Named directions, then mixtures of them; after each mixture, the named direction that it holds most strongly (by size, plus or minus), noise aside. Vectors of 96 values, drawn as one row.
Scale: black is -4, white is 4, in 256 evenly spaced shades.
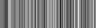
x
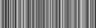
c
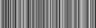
c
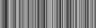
x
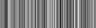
x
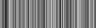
x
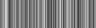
x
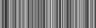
c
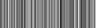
c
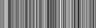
x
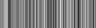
x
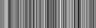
x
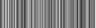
c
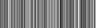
x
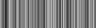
x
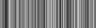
x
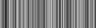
c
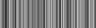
c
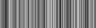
x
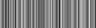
c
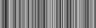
x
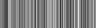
x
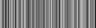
c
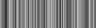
x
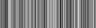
x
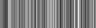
x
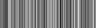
x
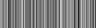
x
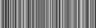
c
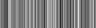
x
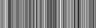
x
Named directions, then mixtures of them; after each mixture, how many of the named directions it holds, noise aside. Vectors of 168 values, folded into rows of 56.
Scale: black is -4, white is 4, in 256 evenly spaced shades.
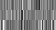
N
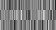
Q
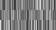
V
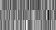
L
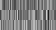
two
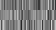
three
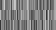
two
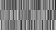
three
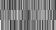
three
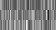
one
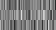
one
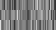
two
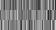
three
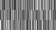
one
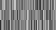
one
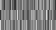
three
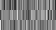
three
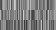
three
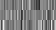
two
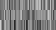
three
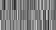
two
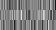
one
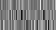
three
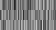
three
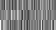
three
